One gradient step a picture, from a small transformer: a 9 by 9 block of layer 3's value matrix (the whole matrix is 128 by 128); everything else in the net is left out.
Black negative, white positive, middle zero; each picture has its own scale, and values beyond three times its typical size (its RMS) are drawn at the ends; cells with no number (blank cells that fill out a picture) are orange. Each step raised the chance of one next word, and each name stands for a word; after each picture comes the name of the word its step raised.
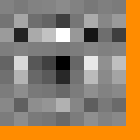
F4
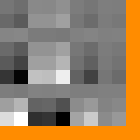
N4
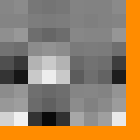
N4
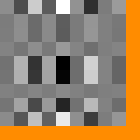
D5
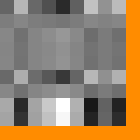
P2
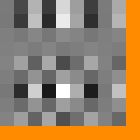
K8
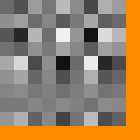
F4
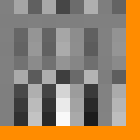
P2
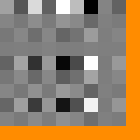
D5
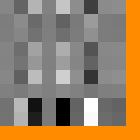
N4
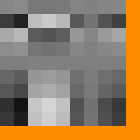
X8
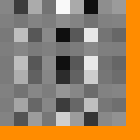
D5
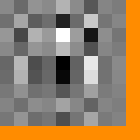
F4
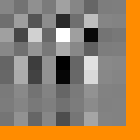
F4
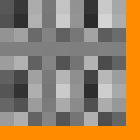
K8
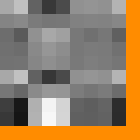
P2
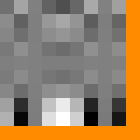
X8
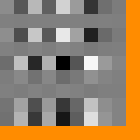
F4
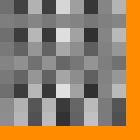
N4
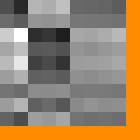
D5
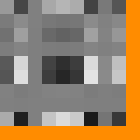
D5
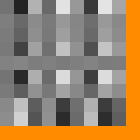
N4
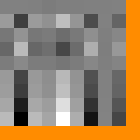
X8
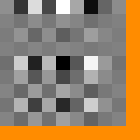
D5
